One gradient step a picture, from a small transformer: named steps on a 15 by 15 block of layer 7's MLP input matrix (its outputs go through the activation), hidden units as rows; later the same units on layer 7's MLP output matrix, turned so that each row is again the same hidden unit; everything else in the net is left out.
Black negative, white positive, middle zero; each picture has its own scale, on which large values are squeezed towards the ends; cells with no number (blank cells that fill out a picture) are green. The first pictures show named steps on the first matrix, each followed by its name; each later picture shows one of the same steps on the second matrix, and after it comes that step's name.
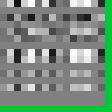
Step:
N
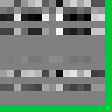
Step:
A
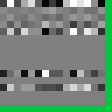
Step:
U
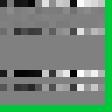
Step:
U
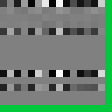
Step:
U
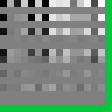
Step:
N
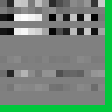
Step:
A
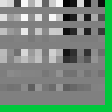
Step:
N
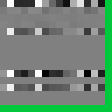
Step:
U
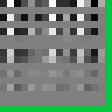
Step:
N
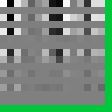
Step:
N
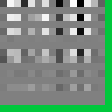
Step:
N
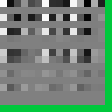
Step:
N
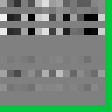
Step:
A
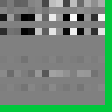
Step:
A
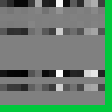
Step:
U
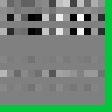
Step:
A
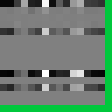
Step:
U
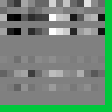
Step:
A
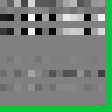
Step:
A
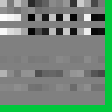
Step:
A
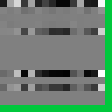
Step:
U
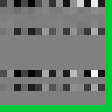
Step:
U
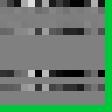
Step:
U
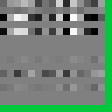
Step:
A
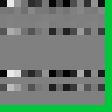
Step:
U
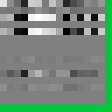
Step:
A
